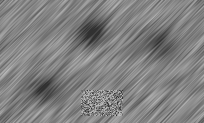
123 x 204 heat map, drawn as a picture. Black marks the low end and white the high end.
No single row or column stands out from its neighbours. The halves do not mirror each other. In the bottom middle lies a patch that is rougher than the rest. Three dips sink into the field. On average the colour sits 50% of the way up the scale. Values change most from cell to cell in the bottom middle.
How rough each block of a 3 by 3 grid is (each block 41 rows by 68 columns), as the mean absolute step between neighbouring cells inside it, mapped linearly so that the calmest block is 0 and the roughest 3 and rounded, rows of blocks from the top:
0 0 0 | 0 0 0 | 0 3 0
